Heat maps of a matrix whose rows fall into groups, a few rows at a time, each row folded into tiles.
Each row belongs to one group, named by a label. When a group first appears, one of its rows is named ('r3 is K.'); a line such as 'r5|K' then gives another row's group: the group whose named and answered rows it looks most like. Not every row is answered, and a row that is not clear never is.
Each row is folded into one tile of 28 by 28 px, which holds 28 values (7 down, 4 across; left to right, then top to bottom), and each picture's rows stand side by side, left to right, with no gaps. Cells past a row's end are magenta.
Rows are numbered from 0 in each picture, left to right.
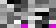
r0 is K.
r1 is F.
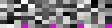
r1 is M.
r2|F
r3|K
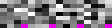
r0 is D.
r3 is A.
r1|A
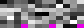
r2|M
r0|F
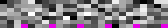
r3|M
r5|F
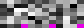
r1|M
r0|D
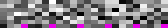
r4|K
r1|M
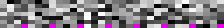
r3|K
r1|F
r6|D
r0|K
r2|M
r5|D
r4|M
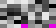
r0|A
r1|K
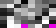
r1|K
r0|D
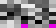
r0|A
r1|M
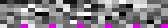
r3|A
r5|K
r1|F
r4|A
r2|K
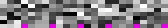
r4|A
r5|M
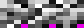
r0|K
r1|D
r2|D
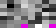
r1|K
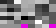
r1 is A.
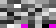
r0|K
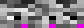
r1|A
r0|F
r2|F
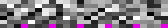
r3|M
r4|M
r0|D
